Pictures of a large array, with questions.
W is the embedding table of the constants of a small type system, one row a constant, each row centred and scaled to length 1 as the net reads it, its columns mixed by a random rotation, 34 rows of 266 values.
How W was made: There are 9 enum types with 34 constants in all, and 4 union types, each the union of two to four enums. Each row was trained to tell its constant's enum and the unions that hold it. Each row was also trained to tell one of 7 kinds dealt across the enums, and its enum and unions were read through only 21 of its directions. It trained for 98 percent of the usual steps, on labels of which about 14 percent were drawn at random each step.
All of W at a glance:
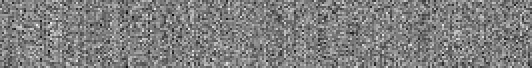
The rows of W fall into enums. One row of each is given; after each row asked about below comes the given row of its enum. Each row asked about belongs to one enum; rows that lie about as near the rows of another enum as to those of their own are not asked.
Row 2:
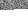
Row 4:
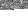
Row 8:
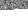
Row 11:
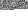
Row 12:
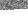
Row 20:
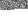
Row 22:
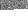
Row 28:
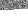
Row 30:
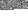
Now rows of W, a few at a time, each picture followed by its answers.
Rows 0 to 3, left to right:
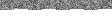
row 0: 8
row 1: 30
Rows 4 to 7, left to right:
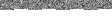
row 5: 2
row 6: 2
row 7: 8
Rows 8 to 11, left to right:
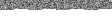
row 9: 8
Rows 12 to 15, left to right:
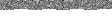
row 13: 2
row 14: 30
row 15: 8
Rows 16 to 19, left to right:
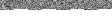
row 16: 12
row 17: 11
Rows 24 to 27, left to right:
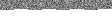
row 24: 30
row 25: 11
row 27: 4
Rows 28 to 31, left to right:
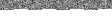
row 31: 4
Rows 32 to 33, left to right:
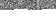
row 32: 4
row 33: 2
